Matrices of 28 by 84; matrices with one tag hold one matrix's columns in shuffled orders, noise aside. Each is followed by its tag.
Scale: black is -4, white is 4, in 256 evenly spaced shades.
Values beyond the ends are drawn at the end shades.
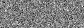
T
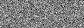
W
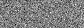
W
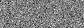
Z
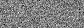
W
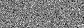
Z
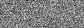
W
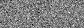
W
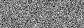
W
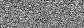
W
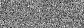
T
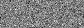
Z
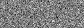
Z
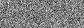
T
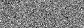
Z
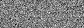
W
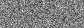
T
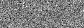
T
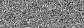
T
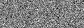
Z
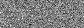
W
